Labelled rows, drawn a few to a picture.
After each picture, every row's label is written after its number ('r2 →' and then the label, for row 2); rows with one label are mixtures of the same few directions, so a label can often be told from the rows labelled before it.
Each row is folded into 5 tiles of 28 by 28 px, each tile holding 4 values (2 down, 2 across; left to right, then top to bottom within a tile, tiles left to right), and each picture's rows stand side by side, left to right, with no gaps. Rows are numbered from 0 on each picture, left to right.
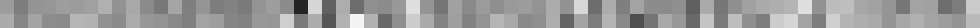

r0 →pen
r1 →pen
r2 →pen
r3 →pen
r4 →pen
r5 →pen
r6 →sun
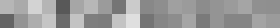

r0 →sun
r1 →sun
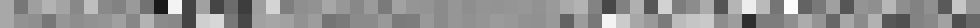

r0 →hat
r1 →pen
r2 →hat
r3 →pen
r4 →hat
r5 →hat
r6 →hat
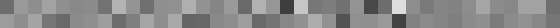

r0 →hat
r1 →hat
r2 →hat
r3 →sun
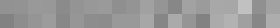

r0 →sun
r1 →pen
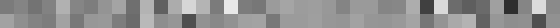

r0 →sun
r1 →hat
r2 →sun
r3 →hat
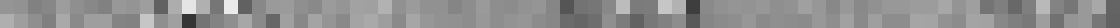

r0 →sun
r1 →hat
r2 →pen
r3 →sun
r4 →sun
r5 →sun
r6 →pen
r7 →sun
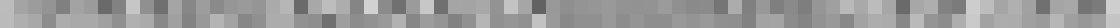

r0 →sun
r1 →pen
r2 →hat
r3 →hat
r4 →sun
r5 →pen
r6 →sun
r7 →sun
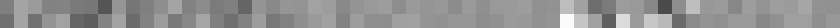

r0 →pen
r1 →pen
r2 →sun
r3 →pen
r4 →sun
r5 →pen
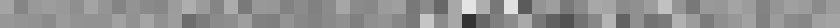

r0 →hat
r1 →hat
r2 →sun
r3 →hat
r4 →sun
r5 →sun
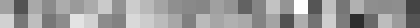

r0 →pen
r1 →sun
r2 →pen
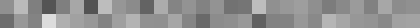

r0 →hat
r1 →hat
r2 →hat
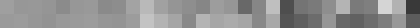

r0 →sun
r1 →sun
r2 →sun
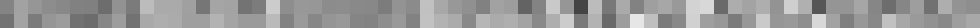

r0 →pen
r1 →sun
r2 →pen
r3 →sun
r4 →pen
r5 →hat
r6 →hat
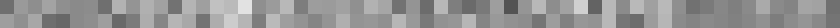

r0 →hat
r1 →pen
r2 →hat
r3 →hat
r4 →pen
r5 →sun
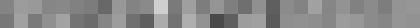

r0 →pen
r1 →pen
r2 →pen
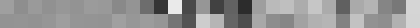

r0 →hat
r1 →pen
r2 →sun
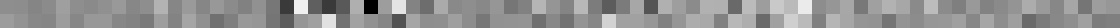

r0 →sun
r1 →pen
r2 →hat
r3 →hat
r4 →hat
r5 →pen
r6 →hat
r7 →hat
